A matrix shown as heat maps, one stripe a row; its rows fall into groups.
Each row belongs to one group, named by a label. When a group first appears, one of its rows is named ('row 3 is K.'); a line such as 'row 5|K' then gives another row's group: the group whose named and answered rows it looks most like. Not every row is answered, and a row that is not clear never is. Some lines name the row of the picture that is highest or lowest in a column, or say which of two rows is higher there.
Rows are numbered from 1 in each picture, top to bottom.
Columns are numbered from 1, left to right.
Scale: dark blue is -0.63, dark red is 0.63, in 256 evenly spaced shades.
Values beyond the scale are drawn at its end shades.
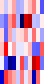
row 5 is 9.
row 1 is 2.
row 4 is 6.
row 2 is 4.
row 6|6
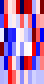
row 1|4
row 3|9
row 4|9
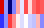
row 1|9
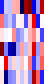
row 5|6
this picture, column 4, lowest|4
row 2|9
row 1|4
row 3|2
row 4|9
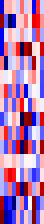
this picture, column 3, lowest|2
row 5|9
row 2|9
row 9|4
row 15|9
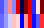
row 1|4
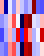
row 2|4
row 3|4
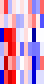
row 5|6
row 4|6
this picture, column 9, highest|2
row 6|6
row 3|6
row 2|2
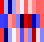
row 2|4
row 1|9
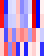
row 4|2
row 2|9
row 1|9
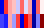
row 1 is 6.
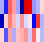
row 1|4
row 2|6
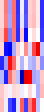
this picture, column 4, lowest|8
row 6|4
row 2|2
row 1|2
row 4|9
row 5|6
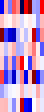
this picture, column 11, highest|1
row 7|6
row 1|4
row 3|9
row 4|2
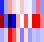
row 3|6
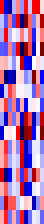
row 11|2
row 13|9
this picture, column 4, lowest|6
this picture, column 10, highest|1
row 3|6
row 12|2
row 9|4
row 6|9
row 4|4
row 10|4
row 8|2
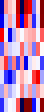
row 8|4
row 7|6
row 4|6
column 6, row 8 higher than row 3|No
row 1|4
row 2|4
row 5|2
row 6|9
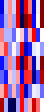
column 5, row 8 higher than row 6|No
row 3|9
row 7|2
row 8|9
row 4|2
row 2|4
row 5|4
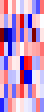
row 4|9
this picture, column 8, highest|5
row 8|6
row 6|2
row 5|4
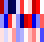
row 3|2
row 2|4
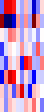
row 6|6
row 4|6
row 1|6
